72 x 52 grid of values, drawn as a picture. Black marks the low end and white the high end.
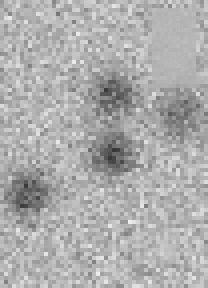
Odd rows or columns: none. Dips: four. Calmest part: top right. Average level on the scale: 70%. Mirror symmetry: none. Slope: none. Ninth with the lowest average: centre. Odd patch: calmer, in the top right.
